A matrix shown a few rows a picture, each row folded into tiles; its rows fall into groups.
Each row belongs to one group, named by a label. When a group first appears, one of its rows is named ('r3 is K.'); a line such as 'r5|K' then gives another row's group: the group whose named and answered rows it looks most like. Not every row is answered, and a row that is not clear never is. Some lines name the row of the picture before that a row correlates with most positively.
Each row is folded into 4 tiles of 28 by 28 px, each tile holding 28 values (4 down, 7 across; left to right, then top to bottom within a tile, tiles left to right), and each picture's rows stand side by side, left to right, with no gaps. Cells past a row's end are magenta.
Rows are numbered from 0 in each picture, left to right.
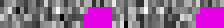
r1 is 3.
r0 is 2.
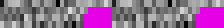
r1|2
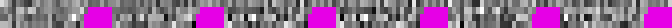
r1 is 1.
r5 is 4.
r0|3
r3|1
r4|3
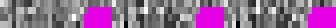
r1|3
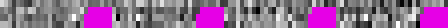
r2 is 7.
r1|1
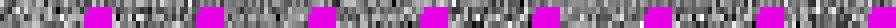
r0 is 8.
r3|2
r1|1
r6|1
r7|3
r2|1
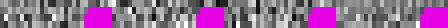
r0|4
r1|8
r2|7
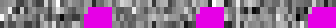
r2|7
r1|2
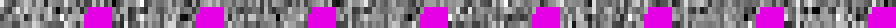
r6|7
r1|7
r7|7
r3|7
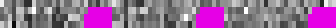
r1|3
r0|3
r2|2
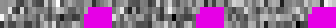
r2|2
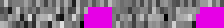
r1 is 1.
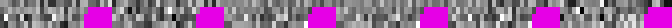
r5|8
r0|4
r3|4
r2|4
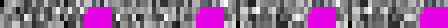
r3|3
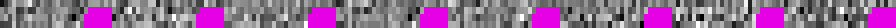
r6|4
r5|1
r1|8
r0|7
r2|4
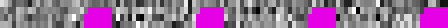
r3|8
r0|3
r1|4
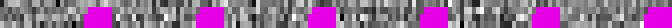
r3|1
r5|4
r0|2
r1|4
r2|3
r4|3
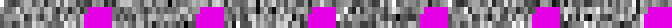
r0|8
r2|7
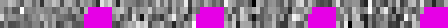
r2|3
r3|3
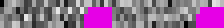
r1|2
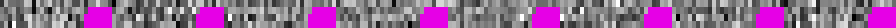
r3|2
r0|7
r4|3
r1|2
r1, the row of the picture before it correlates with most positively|0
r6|1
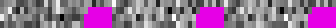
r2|8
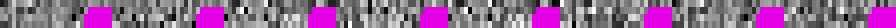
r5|3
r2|8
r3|7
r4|8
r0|7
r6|7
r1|1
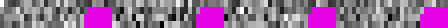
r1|1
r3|1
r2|8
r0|8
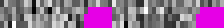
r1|3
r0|7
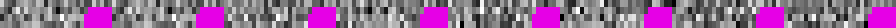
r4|3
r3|7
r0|8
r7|1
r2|4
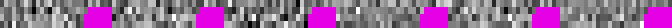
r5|4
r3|2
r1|8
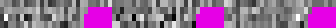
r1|1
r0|4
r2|3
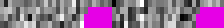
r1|7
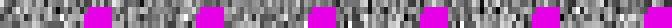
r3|7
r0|8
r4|7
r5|8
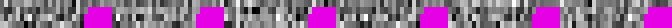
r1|4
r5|3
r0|1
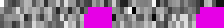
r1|8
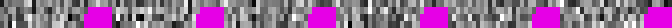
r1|4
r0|7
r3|3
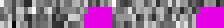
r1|8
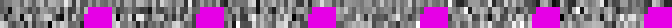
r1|1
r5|8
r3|4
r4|8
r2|7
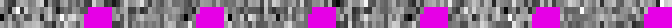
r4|8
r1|7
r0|8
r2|1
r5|2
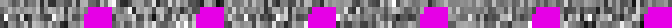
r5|1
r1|8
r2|4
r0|4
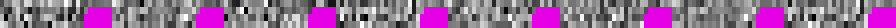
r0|1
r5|4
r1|3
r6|3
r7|4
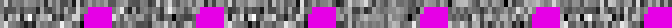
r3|7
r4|2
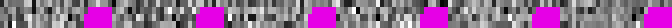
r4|8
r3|8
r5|7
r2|4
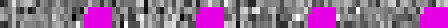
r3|2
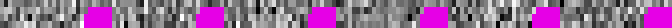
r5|2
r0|4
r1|3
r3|7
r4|1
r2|7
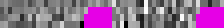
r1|3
